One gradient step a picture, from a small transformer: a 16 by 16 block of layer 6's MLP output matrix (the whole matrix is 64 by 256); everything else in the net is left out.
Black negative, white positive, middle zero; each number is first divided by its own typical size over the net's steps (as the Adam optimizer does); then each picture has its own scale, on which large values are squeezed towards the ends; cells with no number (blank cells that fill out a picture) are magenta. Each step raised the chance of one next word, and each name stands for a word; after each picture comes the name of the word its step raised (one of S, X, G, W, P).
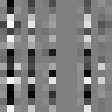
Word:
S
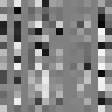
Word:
S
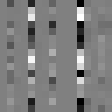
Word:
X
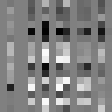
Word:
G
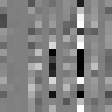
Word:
S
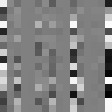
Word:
S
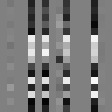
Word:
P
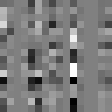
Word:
X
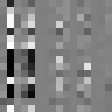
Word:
S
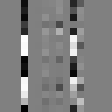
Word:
P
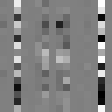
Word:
G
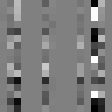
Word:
X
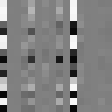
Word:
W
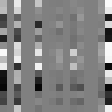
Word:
G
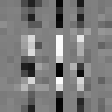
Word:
P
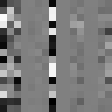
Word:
X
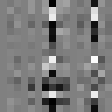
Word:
X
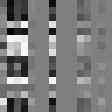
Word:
P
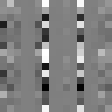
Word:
G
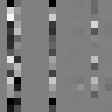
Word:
X
